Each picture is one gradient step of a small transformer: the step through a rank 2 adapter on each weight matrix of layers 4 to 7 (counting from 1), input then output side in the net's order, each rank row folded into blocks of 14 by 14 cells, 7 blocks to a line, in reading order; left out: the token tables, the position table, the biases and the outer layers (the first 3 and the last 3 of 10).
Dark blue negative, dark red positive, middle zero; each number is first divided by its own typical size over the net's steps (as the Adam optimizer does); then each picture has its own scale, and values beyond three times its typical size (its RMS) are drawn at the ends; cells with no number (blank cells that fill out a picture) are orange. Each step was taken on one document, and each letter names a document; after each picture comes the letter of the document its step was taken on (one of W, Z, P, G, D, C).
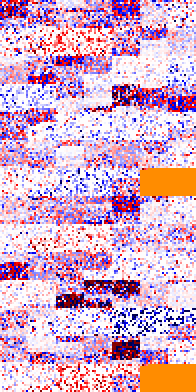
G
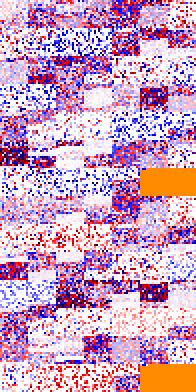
G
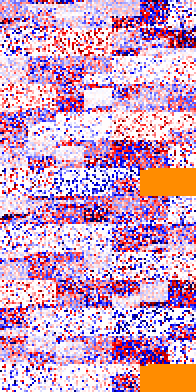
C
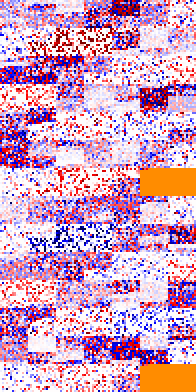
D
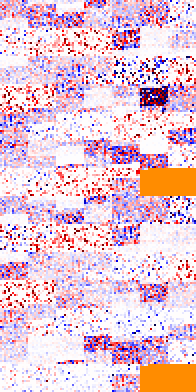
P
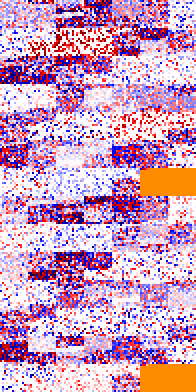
D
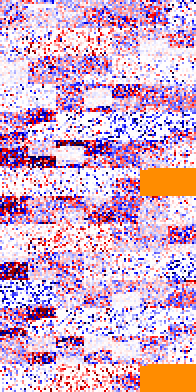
G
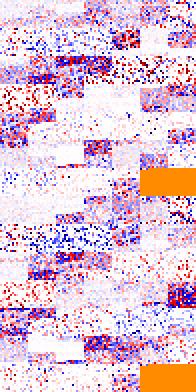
P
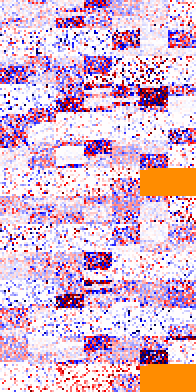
P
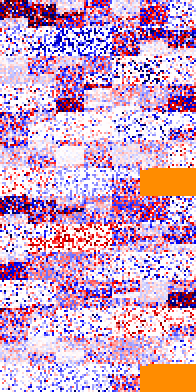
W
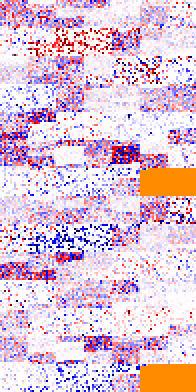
P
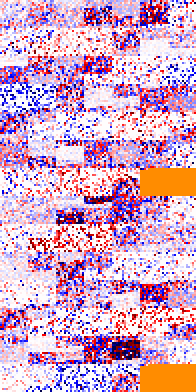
G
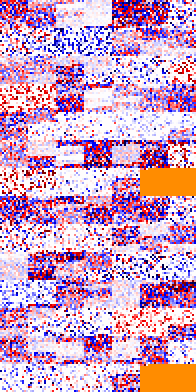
C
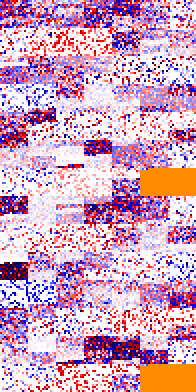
D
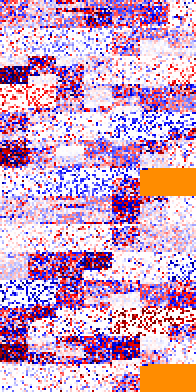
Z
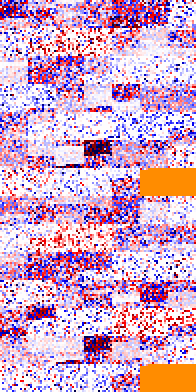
G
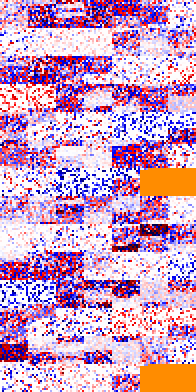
D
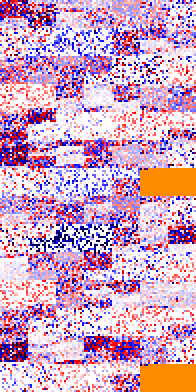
W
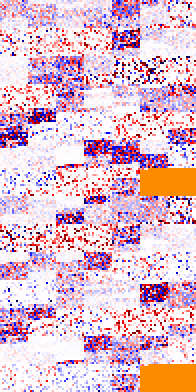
P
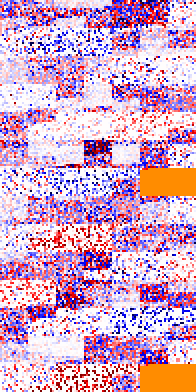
G
